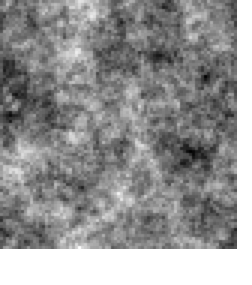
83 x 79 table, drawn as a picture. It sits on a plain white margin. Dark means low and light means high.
Mirror symmetry: none. Ninth with the lowest average: middle right. Odd rows or columns: none. Stripes: none. Histogram: bell-shaped. Grain: blotchy. Average level on the scale: 50%.
